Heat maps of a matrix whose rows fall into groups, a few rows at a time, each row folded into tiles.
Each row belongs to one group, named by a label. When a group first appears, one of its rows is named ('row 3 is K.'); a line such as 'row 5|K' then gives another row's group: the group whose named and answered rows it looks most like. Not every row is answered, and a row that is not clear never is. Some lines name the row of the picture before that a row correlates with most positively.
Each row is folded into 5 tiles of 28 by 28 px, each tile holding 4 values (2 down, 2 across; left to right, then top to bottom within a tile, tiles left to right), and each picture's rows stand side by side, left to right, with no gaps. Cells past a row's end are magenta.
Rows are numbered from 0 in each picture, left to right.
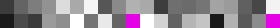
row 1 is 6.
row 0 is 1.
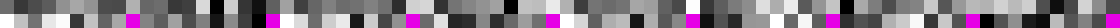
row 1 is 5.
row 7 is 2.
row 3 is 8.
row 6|1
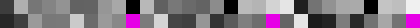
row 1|8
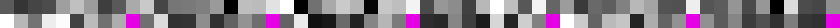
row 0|6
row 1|8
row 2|8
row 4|6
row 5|5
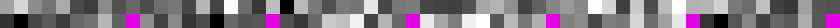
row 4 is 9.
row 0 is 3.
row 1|5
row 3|6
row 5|3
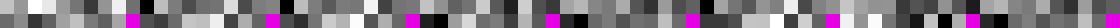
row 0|9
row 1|1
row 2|1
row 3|3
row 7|3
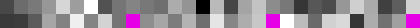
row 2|6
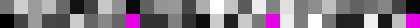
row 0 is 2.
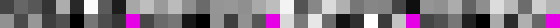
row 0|5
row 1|2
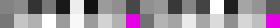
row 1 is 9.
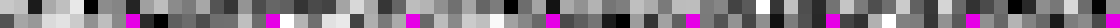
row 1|3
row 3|9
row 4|2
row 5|5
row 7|5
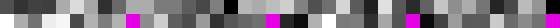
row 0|6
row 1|8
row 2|3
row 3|2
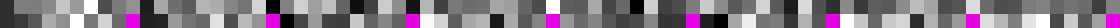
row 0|1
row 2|2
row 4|5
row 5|3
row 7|6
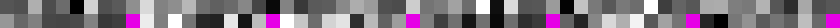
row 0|5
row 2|6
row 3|5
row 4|1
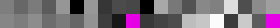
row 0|5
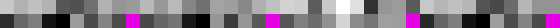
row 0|2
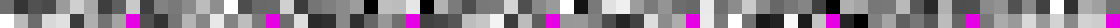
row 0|6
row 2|8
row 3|1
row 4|8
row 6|3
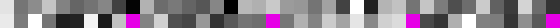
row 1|8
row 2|9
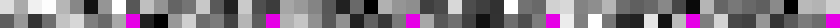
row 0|9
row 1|3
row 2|8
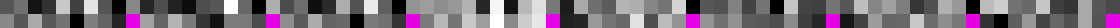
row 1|5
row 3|9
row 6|2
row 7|3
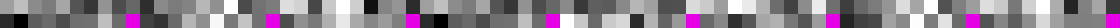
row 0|3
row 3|3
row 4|6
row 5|9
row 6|1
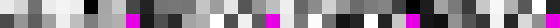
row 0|9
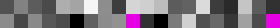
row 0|5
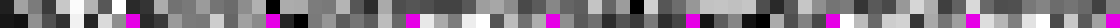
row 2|3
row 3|6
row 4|5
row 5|2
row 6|6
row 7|6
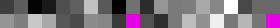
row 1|1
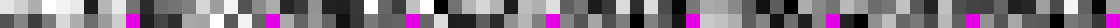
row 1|1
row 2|5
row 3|8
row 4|5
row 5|8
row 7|5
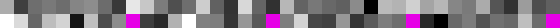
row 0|6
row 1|3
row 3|3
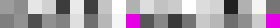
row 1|9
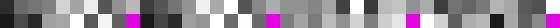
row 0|1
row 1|1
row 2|9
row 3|6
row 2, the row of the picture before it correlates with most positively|0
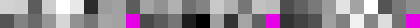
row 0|9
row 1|2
